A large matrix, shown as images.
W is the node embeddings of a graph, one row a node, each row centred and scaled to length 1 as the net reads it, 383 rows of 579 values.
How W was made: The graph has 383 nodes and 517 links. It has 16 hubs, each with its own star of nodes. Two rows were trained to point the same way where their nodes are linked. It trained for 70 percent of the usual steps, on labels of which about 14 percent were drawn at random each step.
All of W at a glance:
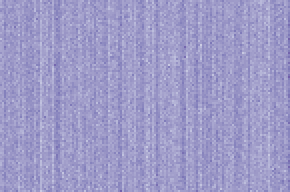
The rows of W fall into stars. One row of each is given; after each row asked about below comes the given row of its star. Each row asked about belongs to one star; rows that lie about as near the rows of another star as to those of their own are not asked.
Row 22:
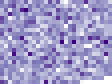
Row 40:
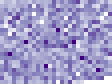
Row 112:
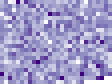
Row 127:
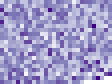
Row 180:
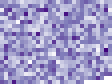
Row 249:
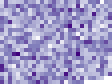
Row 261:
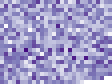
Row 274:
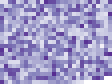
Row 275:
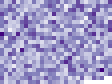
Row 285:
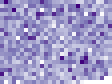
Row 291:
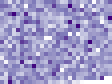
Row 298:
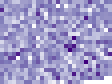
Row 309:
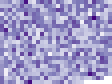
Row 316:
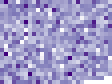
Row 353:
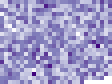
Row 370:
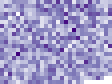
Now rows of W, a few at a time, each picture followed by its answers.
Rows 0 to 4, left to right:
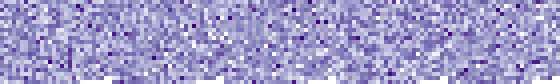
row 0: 285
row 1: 180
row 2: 353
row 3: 309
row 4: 180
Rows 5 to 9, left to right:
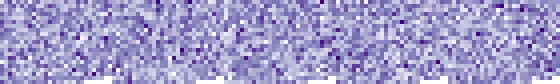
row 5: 249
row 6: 285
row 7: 353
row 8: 285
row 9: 275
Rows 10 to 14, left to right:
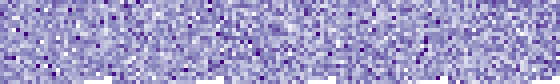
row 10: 353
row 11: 112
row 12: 261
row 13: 291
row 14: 275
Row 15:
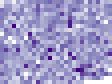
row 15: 370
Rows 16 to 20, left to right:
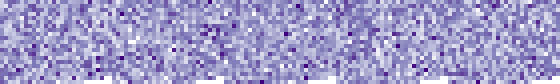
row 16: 353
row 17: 316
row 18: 249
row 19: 127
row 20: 309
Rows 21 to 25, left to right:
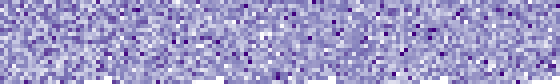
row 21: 249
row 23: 275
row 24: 285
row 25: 309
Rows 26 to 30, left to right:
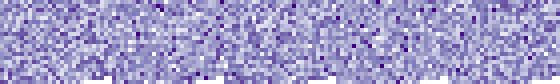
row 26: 180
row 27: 316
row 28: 291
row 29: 298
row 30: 370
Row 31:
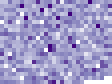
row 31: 275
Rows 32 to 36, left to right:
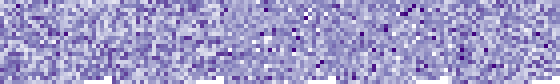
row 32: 40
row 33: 353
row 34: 298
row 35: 370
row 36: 22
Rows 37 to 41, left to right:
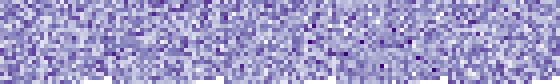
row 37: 309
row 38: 274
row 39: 285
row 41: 316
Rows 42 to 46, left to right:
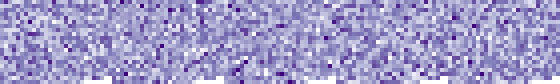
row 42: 316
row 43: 180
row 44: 309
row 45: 261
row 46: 298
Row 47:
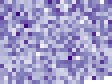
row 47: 112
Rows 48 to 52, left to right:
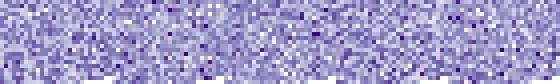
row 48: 261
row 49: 127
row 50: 22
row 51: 180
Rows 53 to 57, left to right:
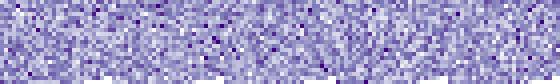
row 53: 274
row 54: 316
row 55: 370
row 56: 309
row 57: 298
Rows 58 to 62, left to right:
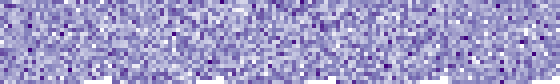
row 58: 249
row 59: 127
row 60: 275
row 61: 316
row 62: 275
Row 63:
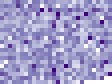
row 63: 291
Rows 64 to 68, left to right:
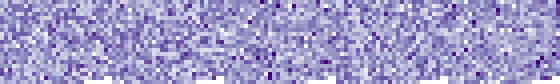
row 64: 22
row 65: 112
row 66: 316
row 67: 353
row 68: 316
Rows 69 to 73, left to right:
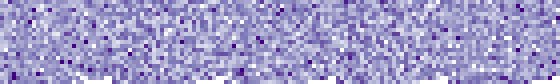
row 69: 127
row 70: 127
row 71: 180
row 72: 127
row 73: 291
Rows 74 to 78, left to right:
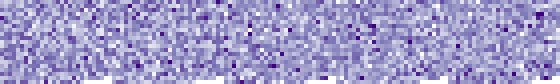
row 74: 309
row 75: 309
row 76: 316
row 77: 22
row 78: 180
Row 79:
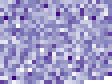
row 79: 291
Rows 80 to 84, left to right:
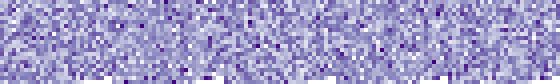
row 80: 40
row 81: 249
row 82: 112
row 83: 298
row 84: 316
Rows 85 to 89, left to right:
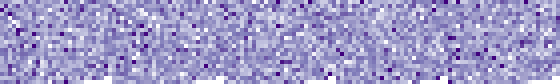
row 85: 309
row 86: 309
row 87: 291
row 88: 112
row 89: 353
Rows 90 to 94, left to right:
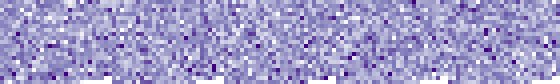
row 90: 274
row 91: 370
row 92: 112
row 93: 353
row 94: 22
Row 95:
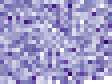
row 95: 316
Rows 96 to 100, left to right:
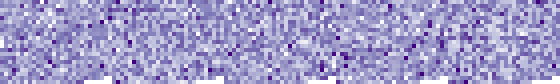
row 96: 291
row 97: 298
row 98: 112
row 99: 316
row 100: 316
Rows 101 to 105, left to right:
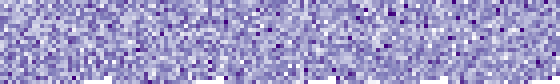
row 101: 298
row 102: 249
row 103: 274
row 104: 274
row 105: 316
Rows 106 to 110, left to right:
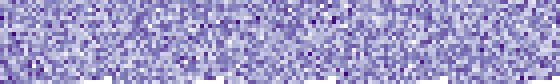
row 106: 274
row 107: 275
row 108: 249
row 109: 291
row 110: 112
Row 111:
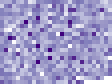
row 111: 370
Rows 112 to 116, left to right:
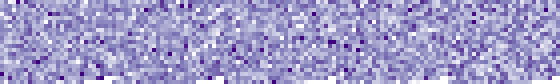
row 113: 274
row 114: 353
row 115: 291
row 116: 180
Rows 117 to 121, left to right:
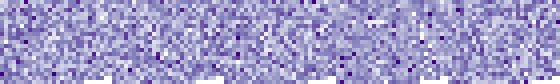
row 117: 40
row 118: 298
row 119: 127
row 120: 127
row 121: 309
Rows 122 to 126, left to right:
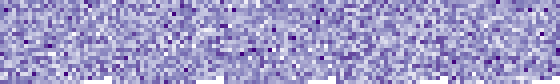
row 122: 180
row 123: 249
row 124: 298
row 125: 261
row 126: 261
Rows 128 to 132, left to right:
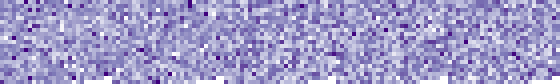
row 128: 274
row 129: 285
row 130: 285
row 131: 249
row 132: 298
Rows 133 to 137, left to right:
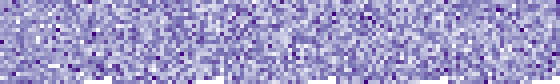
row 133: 180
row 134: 180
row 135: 285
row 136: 40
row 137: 316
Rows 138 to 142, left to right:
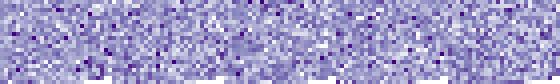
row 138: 180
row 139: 40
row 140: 274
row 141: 285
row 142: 127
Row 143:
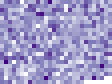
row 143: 261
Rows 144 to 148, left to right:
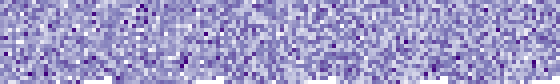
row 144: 316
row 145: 261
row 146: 285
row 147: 261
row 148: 298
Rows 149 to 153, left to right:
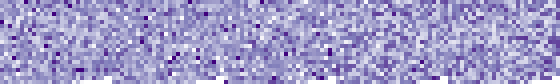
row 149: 274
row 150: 285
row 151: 274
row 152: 291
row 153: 316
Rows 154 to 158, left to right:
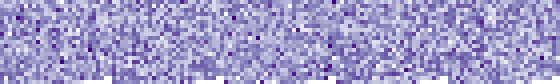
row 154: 40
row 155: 180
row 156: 316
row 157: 309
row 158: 261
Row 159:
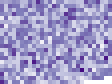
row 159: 180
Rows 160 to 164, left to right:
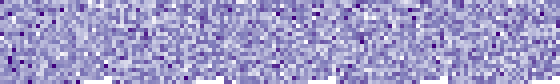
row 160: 309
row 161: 275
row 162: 180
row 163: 291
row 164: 249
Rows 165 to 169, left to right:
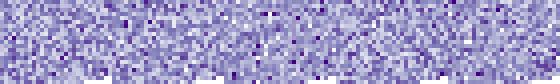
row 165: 285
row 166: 261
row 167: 261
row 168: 275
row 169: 316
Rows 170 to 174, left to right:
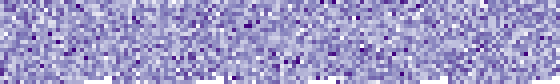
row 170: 285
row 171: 40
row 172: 261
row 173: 274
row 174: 298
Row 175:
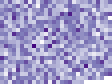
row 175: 180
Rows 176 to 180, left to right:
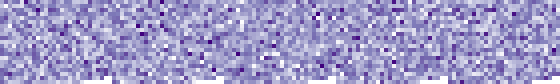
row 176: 298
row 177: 261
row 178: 180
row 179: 309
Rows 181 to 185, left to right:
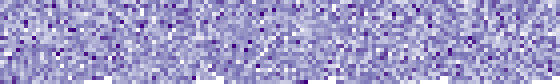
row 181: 316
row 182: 249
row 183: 291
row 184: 291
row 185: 261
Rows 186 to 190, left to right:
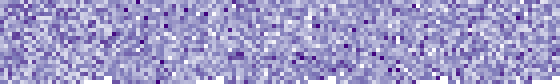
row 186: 22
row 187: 285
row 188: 127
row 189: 291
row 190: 261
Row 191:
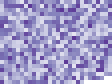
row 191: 249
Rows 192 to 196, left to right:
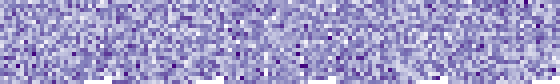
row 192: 316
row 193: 309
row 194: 127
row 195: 285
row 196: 285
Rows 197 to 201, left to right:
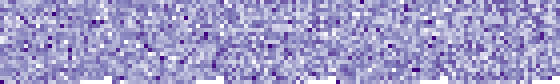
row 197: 274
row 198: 261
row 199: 370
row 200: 274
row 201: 274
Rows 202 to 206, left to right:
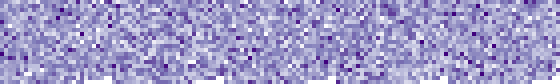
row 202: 249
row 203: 261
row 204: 249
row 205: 285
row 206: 353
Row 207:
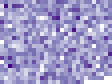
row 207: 249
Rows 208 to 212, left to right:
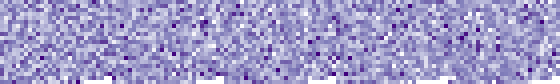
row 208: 180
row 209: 274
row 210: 112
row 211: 249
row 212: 274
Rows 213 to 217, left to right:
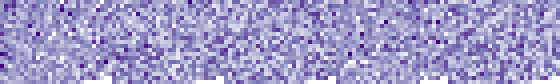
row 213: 249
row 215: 275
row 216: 353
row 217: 274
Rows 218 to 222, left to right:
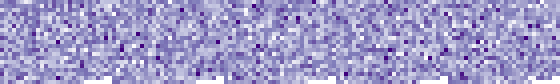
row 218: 370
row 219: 353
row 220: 261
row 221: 261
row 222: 127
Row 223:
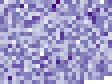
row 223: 112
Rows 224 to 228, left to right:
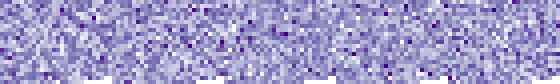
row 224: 309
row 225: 22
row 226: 370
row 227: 353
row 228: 370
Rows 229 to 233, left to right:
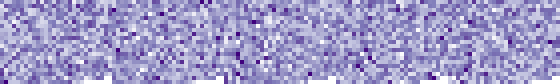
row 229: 316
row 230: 261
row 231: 127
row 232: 249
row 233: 22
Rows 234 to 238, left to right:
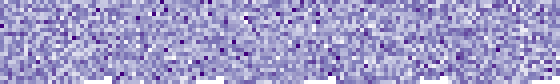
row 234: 180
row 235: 261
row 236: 274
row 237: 275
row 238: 275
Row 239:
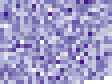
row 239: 353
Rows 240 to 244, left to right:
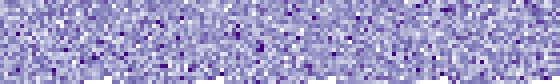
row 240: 112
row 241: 180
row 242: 370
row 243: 274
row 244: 275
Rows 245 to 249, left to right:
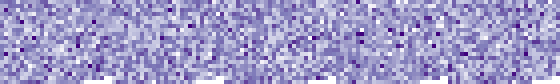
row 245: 316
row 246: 309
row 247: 127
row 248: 40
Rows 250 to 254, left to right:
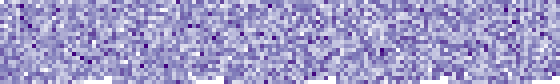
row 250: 40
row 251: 309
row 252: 353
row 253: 298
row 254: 274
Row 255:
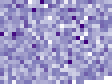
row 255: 127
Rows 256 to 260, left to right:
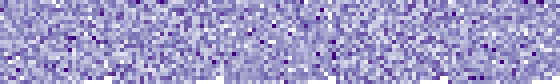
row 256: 298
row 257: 291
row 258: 40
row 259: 112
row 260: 275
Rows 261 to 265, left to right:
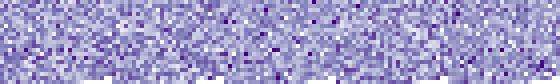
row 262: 112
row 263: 275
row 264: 274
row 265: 309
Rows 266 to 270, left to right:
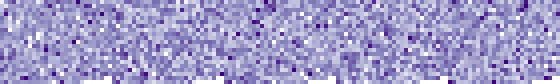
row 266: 275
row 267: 298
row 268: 127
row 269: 261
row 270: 285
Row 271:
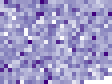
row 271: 285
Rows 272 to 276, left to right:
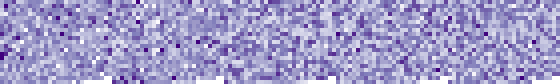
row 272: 249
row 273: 112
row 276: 127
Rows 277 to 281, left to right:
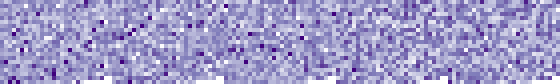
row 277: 291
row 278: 309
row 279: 370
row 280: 180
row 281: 127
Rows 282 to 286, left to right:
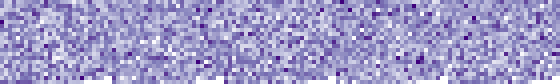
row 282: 291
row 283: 298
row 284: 40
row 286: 275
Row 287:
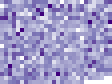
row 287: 309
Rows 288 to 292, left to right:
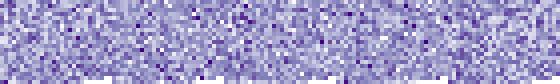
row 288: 127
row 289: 298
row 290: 40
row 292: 127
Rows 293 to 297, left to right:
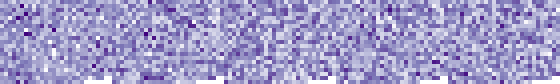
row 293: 40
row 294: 274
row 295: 285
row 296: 275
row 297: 180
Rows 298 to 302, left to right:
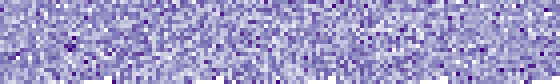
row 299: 285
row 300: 180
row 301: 316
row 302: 112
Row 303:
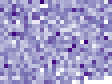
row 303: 127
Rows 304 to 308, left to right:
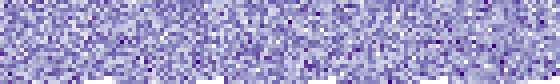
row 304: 309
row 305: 370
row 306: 353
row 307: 370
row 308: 274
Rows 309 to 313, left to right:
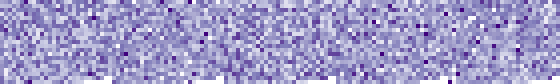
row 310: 22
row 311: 40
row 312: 40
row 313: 285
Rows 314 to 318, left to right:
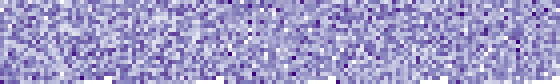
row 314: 40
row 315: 291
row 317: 285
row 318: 291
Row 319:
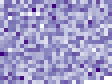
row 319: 261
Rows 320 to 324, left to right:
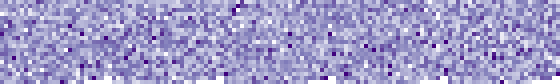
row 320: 249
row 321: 40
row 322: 112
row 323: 353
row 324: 40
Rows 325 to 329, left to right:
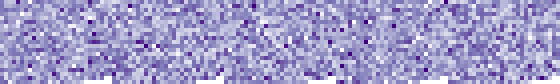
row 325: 180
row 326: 353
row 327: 127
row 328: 127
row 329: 309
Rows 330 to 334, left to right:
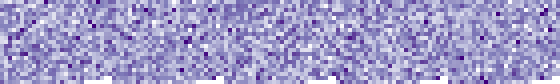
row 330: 112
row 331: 40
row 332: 22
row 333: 316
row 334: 249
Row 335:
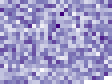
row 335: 309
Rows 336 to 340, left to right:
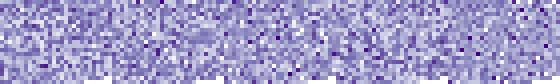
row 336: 285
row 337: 298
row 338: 180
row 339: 261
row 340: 22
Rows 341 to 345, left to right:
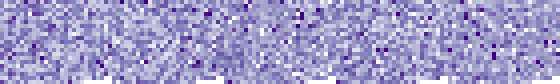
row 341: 180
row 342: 249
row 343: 22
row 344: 309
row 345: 40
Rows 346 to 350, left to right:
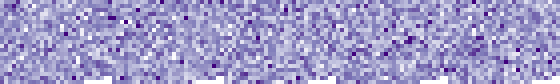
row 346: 112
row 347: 261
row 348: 285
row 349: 127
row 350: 285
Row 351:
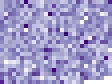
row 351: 112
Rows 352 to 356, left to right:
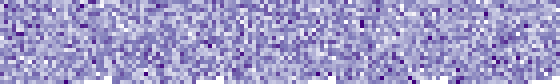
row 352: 309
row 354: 353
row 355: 261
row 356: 291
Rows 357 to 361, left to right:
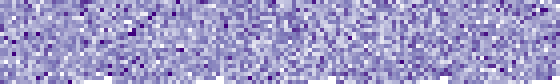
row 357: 353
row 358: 309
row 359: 22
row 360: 298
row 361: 291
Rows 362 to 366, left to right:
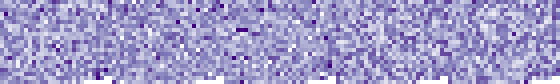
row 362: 275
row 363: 22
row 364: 309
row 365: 298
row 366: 298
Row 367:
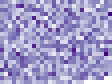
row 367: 40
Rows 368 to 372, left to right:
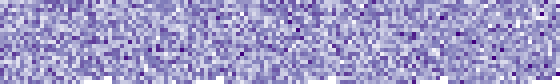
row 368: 370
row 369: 298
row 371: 309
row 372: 180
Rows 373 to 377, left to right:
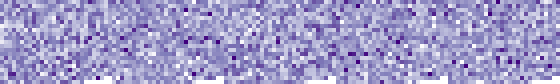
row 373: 127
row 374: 22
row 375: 316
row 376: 22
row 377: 261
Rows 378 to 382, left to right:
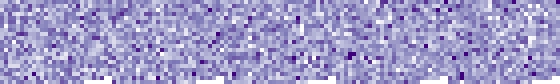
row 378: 274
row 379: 112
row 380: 261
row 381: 127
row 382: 127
